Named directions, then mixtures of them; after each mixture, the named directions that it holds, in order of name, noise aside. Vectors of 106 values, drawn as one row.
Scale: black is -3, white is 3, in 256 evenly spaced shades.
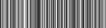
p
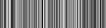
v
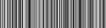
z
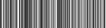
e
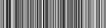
v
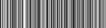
p, z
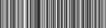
p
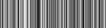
e, p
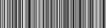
z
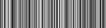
v, z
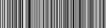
z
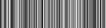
e, v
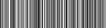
p, v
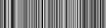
v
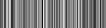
v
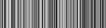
e, v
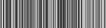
e, v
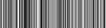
e, p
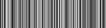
v, z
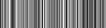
p, v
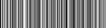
p, z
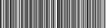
e, p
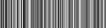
z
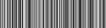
z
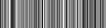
p, v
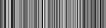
v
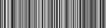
v, z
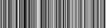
e, p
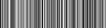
p, v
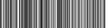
e
